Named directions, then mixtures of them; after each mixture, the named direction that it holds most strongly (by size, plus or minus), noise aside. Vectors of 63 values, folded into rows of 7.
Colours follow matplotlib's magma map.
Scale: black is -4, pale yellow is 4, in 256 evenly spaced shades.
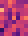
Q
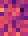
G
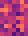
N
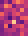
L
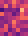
G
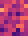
N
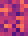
N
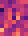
Q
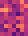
N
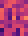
Q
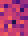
L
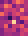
L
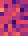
G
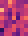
Q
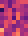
Q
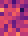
G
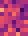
G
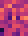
Q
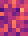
G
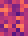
N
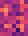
N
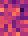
G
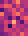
L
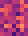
N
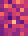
L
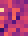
Q
